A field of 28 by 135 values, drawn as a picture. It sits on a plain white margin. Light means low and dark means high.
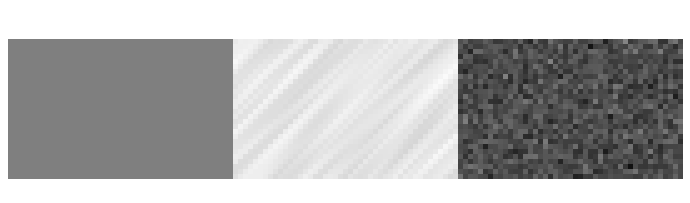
The table splits into one row of 3 panels. Panel 1,1: middling, flat. Panel 1,2: very low, slanting up to the right, faint in contrast. Panel 1,3: high, fine-grained.
